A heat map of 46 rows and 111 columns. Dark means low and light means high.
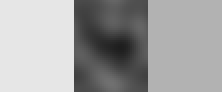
The table splits into one row of 3 panels. Panel 1,1: very high, flat. Panel 1,2: low, smooth. Panel 1,3: high, flat.
